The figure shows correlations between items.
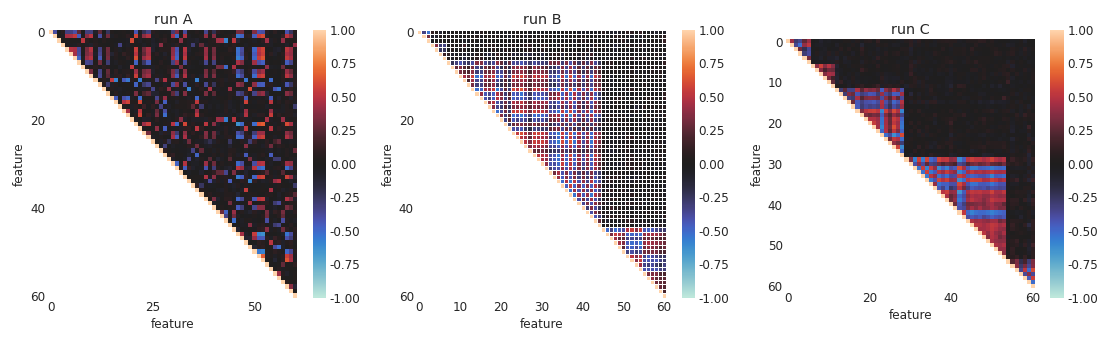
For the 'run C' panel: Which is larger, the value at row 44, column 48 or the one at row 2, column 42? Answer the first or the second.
the first
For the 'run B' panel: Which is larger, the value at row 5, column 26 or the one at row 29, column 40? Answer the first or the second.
the first
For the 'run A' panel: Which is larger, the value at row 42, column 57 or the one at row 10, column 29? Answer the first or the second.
the first
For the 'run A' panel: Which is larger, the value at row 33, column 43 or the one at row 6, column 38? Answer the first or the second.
the second
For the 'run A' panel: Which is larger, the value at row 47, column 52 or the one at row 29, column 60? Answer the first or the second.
the second
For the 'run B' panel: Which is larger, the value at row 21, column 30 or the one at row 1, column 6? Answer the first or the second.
the first
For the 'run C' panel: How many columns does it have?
61
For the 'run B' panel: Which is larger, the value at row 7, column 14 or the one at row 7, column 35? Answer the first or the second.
the first
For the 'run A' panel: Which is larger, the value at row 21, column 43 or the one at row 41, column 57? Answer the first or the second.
the second
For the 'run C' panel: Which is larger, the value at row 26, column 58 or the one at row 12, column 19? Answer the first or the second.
the second
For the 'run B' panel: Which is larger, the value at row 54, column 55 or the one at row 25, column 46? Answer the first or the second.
the second
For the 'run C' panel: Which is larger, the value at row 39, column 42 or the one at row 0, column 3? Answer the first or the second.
the second
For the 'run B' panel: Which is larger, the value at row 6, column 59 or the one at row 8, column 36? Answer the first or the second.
the first
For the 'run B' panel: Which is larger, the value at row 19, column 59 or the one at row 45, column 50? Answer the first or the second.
the first
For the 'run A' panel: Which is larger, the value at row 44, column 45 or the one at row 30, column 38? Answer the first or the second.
the second
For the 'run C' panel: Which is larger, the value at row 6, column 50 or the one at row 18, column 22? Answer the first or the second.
the second
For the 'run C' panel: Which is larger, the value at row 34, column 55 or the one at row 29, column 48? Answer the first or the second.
the second
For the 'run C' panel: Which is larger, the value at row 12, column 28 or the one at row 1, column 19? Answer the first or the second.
the second
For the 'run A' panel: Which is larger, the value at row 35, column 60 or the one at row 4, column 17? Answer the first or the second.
the second
